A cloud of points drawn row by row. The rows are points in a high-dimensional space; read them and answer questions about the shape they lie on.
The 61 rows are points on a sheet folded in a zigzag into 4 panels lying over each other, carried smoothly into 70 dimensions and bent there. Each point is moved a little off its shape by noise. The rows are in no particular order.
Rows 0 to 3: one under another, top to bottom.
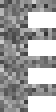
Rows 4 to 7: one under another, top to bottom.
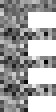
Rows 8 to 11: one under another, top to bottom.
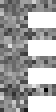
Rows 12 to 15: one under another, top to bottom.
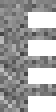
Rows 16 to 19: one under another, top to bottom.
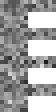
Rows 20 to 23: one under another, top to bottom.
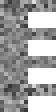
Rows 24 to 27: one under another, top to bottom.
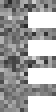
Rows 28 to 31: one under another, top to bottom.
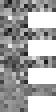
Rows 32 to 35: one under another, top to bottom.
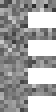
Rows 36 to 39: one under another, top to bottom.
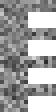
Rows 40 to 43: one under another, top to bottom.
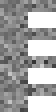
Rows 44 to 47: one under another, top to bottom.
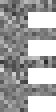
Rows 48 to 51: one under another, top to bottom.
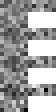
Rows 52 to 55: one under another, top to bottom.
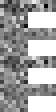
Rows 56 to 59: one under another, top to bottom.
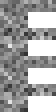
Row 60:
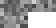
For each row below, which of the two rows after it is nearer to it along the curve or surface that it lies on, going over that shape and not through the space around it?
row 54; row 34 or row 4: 4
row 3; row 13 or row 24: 13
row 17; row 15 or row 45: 45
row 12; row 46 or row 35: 35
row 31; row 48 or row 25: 48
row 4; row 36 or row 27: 36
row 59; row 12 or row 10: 12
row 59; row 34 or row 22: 34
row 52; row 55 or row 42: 55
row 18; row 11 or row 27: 27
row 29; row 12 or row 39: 12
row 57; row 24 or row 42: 42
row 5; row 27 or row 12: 27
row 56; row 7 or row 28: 7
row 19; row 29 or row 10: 29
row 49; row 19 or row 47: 47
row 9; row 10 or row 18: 18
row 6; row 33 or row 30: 30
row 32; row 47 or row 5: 47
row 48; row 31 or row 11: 31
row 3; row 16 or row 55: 16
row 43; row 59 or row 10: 59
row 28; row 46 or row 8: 8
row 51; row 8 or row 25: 8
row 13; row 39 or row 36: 36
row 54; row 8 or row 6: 6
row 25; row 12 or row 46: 12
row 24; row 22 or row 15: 22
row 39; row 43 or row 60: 60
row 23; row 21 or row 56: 56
